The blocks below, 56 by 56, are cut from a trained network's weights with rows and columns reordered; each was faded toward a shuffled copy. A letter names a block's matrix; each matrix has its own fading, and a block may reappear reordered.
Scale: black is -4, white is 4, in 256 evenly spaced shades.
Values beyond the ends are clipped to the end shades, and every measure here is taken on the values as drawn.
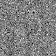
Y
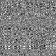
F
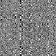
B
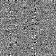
B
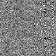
B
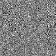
B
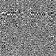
F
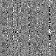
B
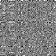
F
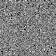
Y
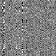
B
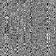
B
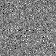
Y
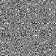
F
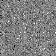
Y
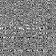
F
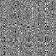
B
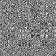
F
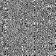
B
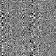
B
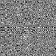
F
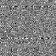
F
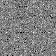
Y
